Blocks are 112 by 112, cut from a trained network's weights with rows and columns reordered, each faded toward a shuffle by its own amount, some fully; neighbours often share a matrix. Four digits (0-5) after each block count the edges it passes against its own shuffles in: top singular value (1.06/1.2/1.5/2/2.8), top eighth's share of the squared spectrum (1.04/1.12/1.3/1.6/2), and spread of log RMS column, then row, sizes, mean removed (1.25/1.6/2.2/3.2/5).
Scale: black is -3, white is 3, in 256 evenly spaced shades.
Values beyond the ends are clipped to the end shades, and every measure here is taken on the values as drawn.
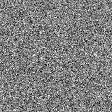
2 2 0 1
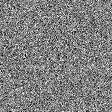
0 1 0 0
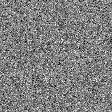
1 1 0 0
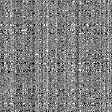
4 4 1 4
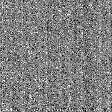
2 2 0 2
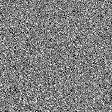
2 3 1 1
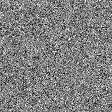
0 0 0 0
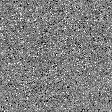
1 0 0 0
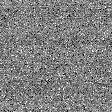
1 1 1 0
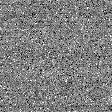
1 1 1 0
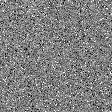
0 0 0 0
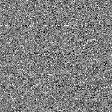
3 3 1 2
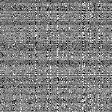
4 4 4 1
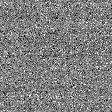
1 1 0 0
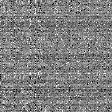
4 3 3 1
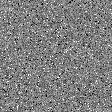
0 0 0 0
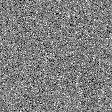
0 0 0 0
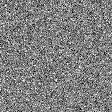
1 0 0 0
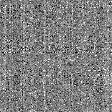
3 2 0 3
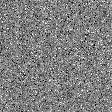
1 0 0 0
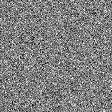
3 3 1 1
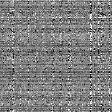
4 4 4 1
